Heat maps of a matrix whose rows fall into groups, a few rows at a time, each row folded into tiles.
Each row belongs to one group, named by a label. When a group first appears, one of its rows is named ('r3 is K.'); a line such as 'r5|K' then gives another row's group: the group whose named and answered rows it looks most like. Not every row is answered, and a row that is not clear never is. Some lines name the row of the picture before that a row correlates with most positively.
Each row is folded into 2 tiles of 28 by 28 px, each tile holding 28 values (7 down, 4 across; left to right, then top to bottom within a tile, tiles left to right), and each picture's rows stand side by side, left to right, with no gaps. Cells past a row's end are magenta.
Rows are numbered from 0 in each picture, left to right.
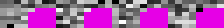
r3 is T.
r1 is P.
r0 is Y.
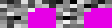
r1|Y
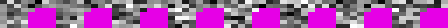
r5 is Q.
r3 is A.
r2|Q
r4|Y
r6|T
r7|P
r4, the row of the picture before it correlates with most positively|1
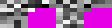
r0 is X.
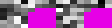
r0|Q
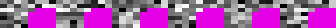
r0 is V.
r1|X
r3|A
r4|A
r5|P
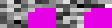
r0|A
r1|P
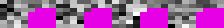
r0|Q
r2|Q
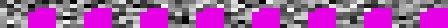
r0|T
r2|P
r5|V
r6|X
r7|Y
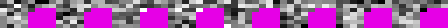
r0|T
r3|A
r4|Q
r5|V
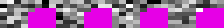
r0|P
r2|T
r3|X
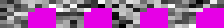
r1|X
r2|V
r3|X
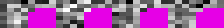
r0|A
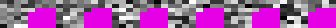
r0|X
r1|P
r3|Y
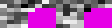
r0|X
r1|T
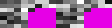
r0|V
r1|V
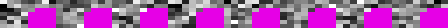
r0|Q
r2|Y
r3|Q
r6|Y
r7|Y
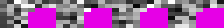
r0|V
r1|Y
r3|Q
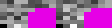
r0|X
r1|A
